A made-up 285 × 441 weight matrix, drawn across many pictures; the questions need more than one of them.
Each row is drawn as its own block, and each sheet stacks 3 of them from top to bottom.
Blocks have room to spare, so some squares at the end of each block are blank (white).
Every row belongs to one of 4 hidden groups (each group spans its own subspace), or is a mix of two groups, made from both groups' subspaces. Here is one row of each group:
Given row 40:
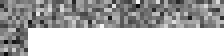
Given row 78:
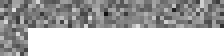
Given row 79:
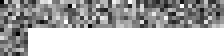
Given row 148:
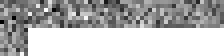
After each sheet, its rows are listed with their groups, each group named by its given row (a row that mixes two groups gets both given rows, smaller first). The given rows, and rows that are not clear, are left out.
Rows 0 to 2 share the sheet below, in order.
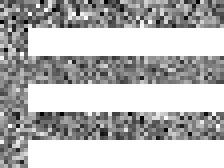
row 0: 148
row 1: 79
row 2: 79
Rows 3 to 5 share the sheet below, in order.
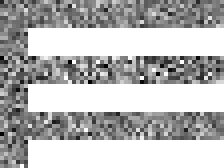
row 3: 79
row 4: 79
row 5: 148
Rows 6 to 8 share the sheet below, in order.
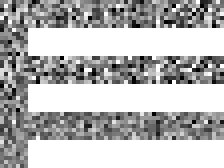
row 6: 78
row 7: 78
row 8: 78
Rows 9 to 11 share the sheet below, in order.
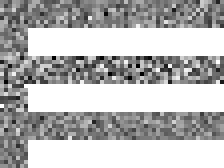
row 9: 78
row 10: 40
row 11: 78
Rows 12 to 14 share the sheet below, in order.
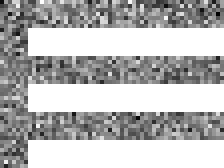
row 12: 79
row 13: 40
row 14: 40
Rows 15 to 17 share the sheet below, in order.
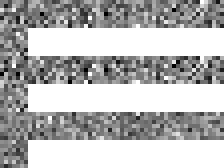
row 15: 78
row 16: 78
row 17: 40
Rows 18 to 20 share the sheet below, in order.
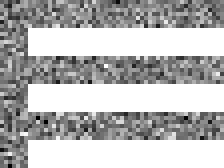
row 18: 148
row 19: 40 and 148
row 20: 148
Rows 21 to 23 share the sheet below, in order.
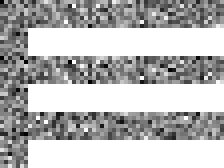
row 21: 79
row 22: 79
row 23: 148
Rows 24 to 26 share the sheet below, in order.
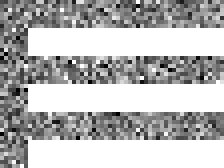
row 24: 40
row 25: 79
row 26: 148
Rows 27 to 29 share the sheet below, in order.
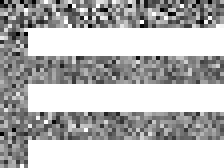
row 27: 79
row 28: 40
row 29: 148
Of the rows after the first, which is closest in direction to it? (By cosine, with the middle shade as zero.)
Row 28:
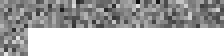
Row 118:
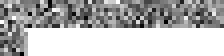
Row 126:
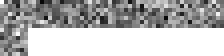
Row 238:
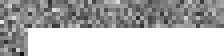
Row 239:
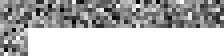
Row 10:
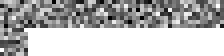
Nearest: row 239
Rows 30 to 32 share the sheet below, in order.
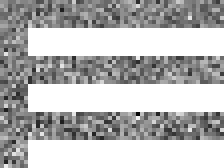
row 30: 40
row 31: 40
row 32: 40
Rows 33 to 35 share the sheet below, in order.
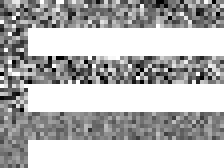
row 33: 79 and 148
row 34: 79 and 148
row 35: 78
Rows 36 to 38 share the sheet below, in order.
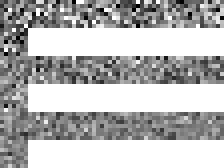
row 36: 40
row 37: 40
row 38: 148
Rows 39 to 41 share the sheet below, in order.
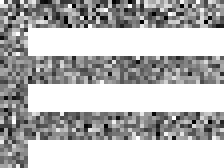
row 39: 79
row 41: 78
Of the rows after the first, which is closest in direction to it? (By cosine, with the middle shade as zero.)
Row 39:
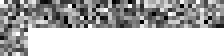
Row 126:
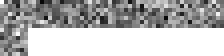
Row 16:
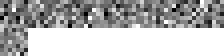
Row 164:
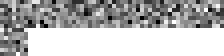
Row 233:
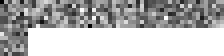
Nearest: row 126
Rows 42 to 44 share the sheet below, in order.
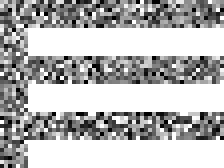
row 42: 40 and 78
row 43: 78
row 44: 40 and 148
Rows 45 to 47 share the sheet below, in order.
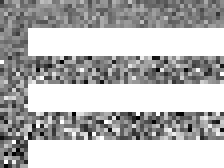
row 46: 40 and 78
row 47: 40
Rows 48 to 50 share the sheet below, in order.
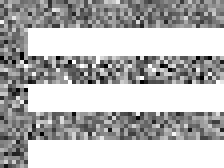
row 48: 148
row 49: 79
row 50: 40
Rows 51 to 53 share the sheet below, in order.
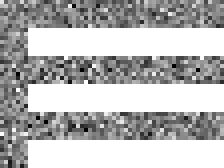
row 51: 79
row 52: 78
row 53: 148
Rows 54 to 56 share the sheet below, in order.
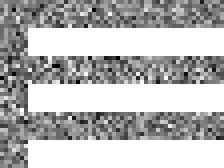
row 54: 78
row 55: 148
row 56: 79
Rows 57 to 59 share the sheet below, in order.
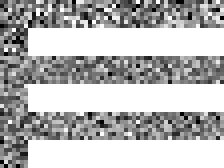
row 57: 40
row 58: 40
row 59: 40 and 79
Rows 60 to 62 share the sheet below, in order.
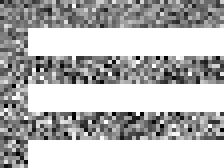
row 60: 40 and 79
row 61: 40
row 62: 40 and 79
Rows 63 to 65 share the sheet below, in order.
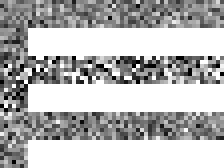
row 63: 40
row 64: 40
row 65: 79 and 148
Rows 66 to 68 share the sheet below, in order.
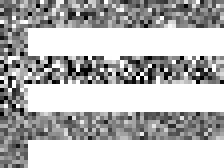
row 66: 148
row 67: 148
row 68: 79
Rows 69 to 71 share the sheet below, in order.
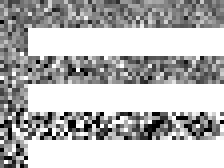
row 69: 148
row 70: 148
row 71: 78 and 148
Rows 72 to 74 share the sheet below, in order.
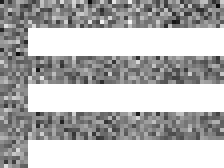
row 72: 40 and 79
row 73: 40
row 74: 40
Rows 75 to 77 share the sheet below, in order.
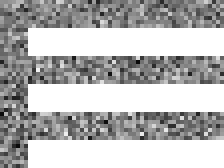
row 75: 79
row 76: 40
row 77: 79
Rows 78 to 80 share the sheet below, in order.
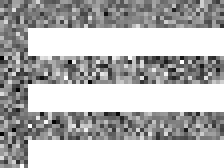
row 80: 148
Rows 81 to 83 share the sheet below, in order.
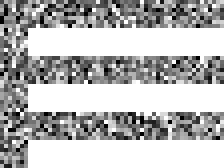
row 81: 78
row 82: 78
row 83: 40 and 79
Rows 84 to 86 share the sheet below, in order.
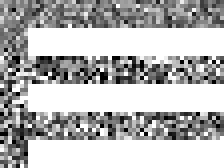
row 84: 40 and 78
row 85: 79
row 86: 79 and 148
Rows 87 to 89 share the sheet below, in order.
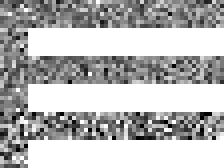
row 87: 79
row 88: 78 and 79
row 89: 78 and 79
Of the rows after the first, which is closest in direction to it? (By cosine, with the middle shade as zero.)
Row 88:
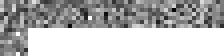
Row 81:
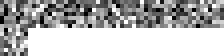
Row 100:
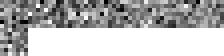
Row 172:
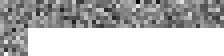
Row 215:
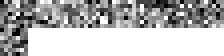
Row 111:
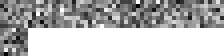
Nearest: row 81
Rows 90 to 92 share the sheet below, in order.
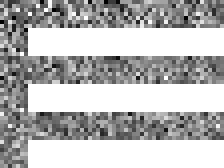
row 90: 148
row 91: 148
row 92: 79
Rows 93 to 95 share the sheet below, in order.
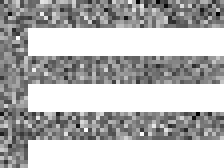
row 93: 40 and 79
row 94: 78
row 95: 79 and 148
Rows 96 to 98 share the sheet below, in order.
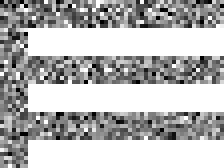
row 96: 79
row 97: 78
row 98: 148
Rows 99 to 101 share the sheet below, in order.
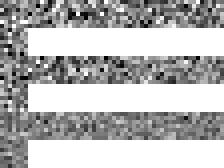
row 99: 148
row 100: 148
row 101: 148
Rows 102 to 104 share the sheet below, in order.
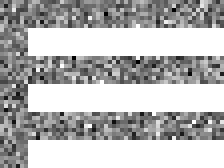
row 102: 78
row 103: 40
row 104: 78
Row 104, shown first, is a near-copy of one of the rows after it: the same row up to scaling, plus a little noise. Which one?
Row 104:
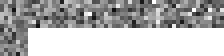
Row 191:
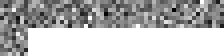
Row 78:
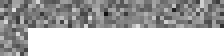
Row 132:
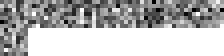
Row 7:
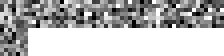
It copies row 7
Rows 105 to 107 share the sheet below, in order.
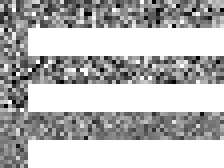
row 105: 78
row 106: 78 and 148
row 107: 78
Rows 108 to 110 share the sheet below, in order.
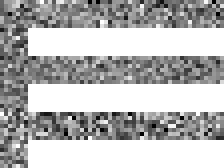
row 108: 79
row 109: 40 and 79
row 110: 79
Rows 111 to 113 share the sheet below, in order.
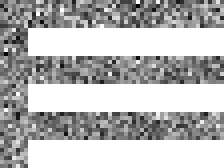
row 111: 40
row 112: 40
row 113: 78 and 79
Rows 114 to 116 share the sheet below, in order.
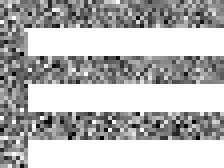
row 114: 148
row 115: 148
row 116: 40 and 78
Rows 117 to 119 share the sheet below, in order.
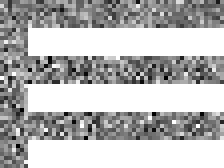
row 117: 40 and 148
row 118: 148
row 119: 78
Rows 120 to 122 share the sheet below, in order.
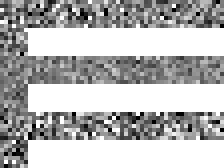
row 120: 78 and 148
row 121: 40
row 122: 40
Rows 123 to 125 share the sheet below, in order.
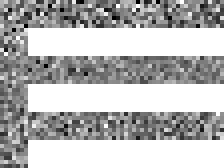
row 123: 40
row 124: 148
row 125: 78
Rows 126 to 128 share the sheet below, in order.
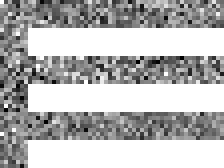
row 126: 79
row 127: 40 and 79
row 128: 148
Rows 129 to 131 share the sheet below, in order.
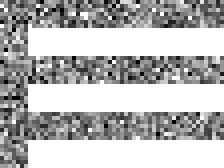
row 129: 40 and 148
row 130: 40
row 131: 78
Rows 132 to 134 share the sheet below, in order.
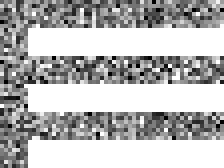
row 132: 78
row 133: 40
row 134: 78 and 79
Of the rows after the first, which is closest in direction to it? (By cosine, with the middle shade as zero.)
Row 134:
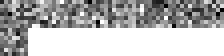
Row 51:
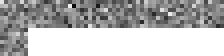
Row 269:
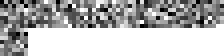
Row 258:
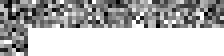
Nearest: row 258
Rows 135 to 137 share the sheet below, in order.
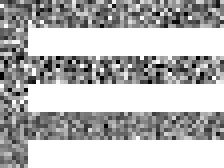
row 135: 40
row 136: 78 and 79
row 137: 78
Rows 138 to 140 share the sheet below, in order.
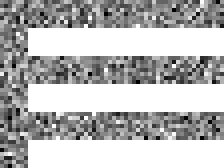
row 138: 78
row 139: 78
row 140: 148
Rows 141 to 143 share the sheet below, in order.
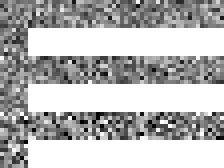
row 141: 40
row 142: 79
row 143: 79
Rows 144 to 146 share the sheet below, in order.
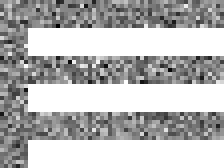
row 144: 148
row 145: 79
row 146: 79
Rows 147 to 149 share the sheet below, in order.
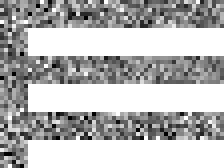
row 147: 148
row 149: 148
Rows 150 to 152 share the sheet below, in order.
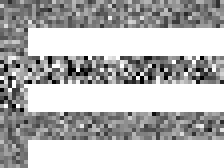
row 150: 40
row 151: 148
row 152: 78
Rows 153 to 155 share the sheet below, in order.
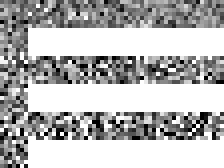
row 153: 148
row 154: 79
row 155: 78
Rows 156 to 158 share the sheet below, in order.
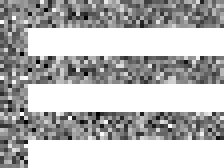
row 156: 148
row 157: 148
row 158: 79
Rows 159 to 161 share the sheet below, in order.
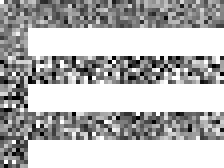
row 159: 79
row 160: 40
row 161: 40
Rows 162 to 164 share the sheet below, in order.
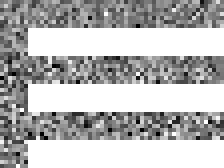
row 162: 78
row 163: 148
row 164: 40 and 78
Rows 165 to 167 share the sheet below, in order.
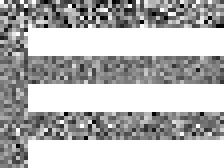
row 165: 79
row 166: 78
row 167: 78
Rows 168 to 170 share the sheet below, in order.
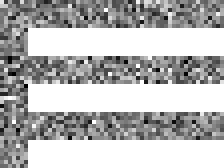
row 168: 40 and 79
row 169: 40 and 148
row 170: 78
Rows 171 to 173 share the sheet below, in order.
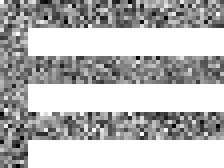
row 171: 79
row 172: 40
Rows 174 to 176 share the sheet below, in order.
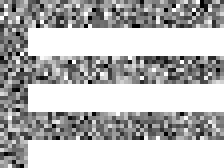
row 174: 78
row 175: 79
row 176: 148
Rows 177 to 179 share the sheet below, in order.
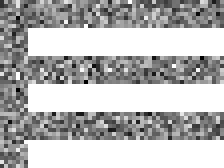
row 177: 78 and 79
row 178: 78
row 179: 40
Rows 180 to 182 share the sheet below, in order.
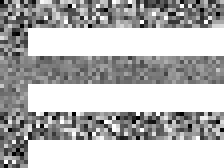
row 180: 79
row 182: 40
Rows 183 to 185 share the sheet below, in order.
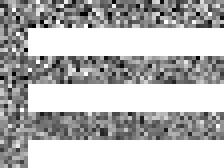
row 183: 40 and 78
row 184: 148
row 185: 79
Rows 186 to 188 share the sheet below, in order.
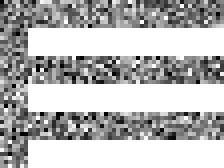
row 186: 79
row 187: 40
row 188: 148
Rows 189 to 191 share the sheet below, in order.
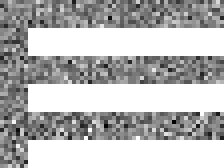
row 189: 40
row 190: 79
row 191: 78
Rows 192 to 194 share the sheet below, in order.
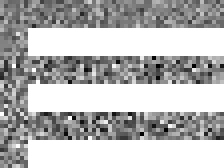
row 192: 78 and 79
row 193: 78
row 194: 79
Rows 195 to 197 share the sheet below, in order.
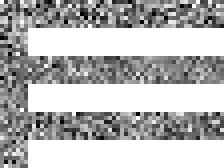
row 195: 79 and 148
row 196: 148
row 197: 40
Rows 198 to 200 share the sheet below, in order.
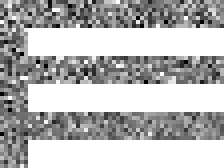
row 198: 148
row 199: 148
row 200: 148
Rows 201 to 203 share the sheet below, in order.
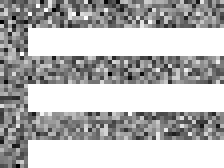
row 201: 148
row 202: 40
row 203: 78 and 79
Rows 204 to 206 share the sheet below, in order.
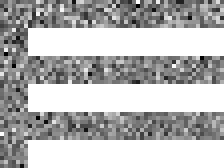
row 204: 40
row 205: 78
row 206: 148
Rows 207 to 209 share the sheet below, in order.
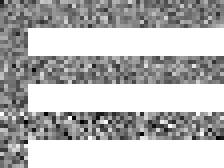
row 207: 79
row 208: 78
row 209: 79
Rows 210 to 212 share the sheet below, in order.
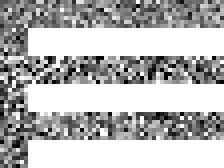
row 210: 40
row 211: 79 and 148
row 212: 79
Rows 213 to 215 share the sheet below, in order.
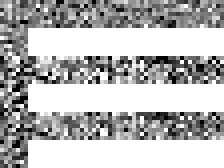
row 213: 148
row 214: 79
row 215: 79
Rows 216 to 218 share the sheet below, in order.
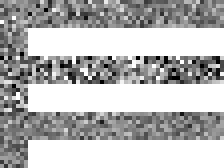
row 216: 148
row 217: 40 and 79
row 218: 40 and 79
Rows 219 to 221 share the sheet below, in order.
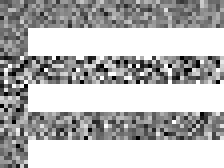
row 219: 40 and 78
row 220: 40
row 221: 78
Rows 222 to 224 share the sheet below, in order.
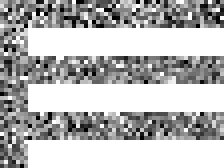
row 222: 40
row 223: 148
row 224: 148
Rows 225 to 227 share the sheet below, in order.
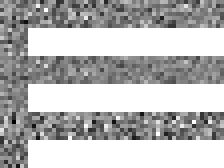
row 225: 148
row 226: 148
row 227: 78
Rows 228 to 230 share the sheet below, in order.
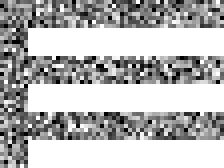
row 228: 40
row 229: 40 and 148
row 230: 148
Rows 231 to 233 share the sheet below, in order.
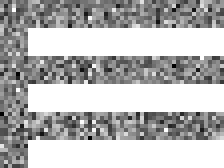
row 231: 78
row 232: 78
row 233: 78 and 79
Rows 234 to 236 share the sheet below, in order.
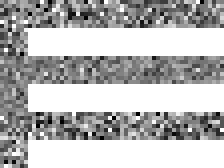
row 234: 148
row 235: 78
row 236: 40
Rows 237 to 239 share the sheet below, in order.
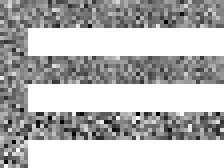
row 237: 148
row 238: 148
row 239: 40
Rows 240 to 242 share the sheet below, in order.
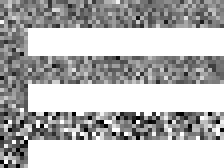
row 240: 148
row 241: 148
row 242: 40
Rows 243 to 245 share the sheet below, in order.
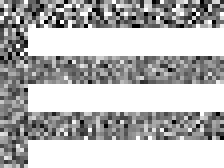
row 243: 78
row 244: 79
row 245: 78
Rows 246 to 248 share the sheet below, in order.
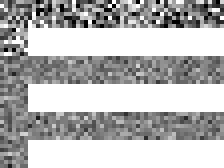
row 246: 40
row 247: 40 and 148
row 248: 148
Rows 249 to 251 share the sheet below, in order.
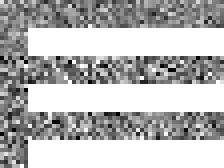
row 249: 79
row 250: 79
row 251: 148
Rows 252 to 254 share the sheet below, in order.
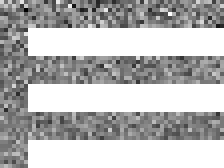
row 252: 79
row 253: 40
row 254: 40
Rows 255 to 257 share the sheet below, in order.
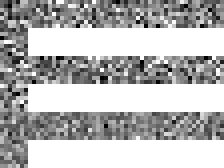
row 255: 148
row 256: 79
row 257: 78
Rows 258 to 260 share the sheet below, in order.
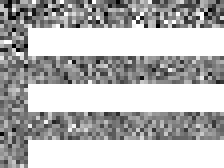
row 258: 78 and 148
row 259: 79
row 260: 148
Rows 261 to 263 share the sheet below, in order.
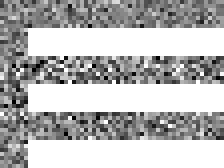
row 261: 79 and 148
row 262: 78
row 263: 79
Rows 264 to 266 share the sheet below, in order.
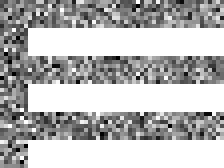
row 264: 40
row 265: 148
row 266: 79
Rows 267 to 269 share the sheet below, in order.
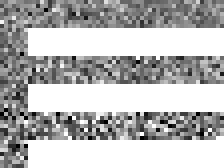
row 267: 148
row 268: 40
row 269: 79
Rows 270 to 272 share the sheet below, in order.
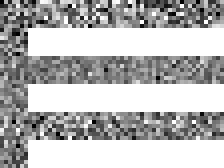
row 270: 79
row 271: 78
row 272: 78
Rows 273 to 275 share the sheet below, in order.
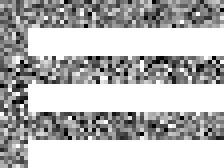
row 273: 78
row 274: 79
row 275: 79
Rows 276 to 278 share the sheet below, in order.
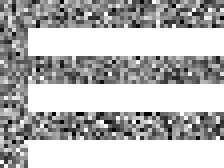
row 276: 78
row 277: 40
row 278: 40
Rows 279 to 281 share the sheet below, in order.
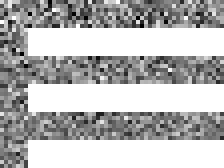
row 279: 148
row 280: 79
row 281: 40 and 79
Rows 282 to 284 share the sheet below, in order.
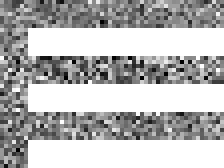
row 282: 79
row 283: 79
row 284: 40
